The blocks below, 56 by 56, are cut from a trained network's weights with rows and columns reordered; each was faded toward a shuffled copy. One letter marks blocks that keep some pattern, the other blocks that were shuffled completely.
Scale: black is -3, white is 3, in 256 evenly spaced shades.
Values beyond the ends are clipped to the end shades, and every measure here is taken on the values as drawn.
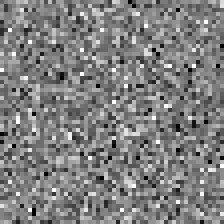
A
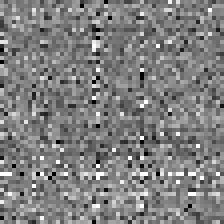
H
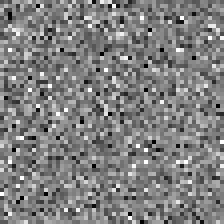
A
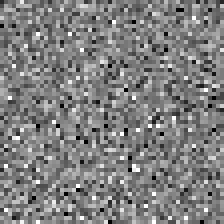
A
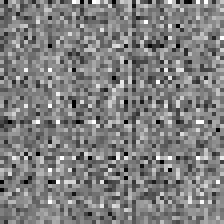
H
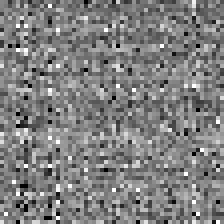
H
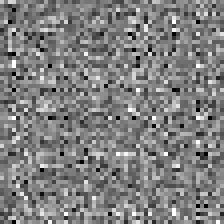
H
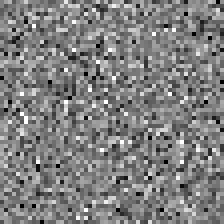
A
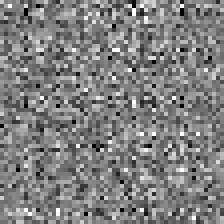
H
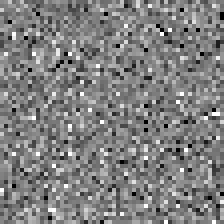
A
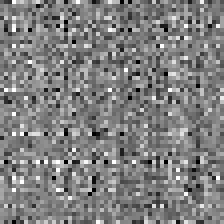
H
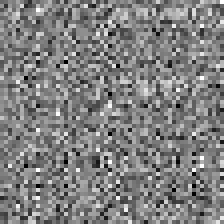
H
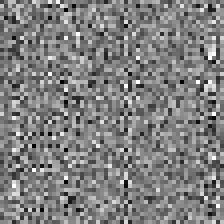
H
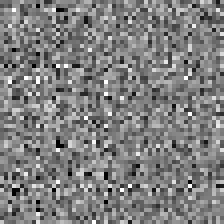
H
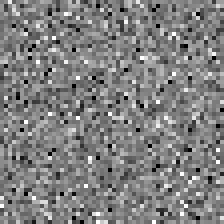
A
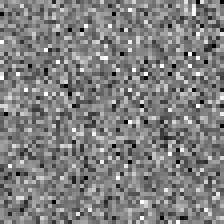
A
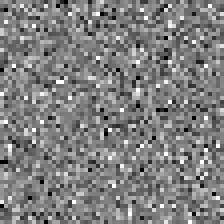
A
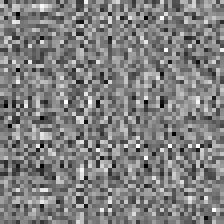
H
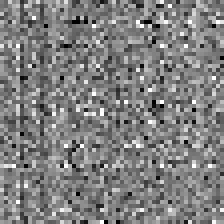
H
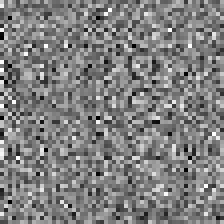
H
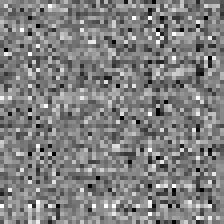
H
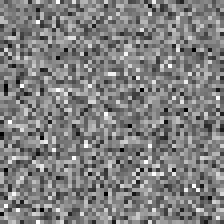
A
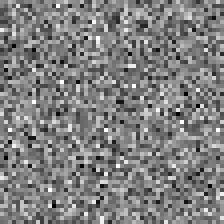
A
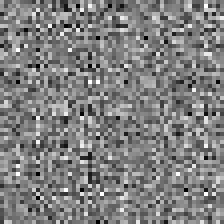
H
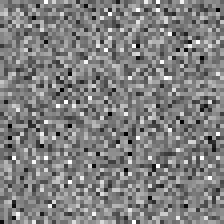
A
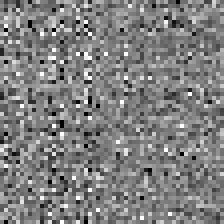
H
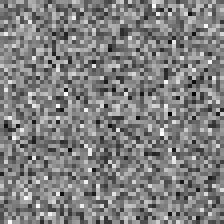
A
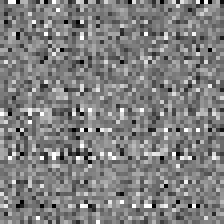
H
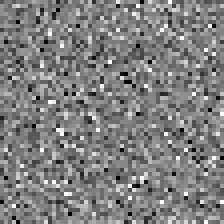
A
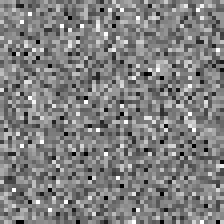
A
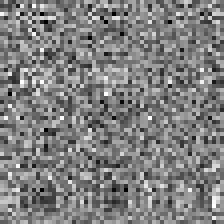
H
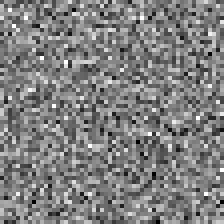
A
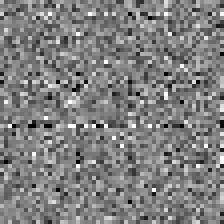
H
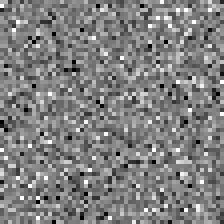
A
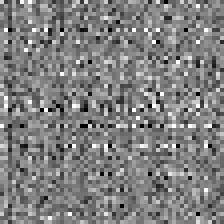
H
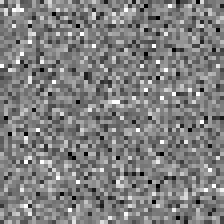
A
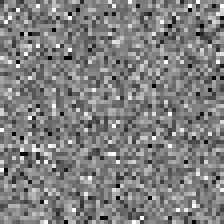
A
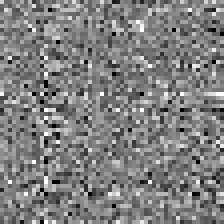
H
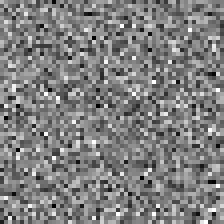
A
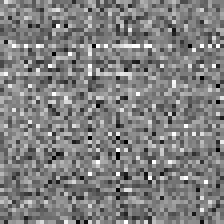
H
